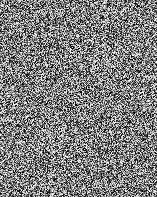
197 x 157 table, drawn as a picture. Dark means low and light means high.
Seam: none. Histogram: flat. Average level on the scale: 50%. Symmetry: a half turn.
